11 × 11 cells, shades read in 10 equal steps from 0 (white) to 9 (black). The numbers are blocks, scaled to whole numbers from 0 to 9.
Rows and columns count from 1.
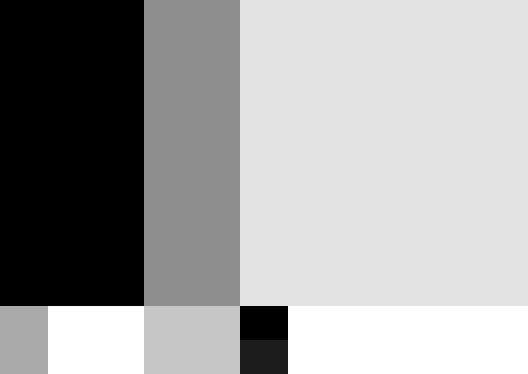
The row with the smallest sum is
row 11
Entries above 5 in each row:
3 3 3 3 3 3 3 3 3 1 1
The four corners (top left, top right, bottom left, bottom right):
9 1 3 0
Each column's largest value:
9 9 9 4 4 9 1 1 1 1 1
